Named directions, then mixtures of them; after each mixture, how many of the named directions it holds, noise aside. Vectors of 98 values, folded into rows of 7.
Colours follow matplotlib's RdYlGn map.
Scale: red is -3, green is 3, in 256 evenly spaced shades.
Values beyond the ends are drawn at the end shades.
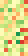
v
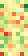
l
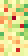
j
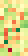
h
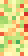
three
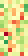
two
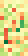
two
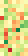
one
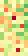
one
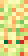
two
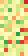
one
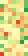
two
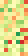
one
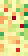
one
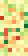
two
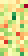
three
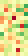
one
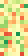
two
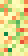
three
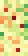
one
